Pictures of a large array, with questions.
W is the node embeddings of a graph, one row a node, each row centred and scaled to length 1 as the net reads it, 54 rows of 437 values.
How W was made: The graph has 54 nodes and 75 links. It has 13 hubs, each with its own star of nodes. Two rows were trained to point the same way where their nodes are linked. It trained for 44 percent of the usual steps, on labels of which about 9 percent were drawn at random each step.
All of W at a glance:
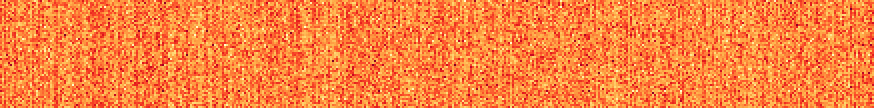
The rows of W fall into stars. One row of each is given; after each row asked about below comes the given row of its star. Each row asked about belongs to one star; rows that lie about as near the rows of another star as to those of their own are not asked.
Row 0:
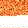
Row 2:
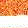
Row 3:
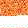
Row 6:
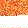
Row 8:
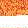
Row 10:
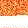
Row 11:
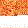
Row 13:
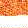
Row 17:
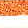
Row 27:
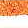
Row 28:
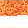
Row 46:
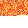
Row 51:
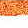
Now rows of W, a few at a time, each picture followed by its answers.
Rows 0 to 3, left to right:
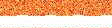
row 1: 2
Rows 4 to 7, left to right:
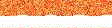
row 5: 2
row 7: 13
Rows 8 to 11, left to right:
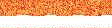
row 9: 51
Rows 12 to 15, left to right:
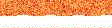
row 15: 8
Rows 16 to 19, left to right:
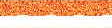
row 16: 17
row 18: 17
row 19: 51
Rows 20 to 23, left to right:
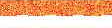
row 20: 51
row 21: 17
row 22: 6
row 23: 11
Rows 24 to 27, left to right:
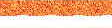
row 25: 46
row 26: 27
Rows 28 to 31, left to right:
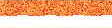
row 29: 10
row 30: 10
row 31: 28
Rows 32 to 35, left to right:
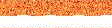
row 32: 2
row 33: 46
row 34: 46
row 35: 3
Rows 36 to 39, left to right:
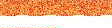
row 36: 0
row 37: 6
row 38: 51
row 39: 8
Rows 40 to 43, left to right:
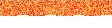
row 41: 6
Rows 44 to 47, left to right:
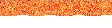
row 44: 46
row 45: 8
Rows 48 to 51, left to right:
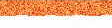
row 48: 0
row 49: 17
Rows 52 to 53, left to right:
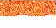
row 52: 3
